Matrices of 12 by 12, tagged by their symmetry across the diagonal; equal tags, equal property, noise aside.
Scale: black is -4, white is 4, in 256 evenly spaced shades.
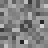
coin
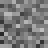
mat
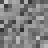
coin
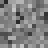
mat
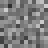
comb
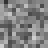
mat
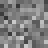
mat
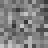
comb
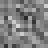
comb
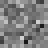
coin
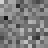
coin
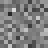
comb
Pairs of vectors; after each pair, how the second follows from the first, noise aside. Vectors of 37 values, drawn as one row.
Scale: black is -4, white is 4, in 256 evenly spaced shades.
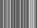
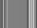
partly zeroed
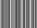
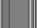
partly zeroed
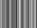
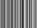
shuffled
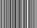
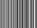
wrapped around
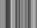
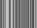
sign-scrambled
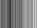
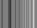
partly zeroed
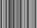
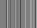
partly zeroed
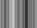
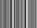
sign-scrambled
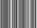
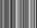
sign-scrambled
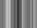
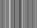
partly zeroed
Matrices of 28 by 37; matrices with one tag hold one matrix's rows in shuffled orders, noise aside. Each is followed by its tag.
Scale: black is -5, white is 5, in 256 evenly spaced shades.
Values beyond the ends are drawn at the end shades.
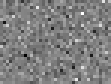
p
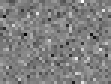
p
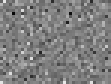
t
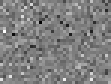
t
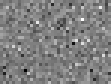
p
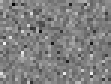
t
